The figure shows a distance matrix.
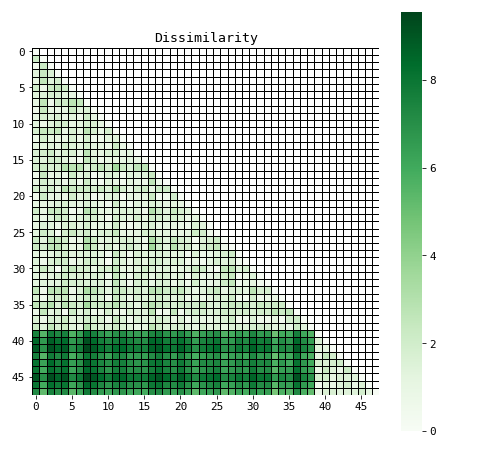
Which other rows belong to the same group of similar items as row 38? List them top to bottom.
0, 1, 2, 3, 4, 5, 6, 7, 8, 9, 10, 11, 12, 13, 14, 15, 16, 17, 18, 19, 20, 21, 22, 23, 24, 25, 26, 27, 28, 29, 30, 31, 32, 33, 34, 35, 36, 37
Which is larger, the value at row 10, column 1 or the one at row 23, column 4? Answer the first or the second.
the second
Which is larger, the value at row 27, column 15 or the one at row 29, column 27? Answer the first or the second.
the second
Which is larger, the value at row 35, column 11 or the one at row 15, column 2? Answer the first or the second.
the first
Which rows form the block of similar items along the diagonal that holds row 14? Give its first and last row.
0 to 38
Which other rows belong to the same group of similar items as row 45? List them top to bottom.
39, 40, 41, 42, 43, 44, 46, 47
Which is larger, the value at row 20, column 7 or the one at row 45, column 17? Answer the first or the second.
the second
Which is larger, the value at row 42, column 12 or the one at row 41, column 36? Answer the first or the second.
the second
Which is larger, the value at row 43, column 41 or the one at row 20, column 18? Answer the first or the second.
the first
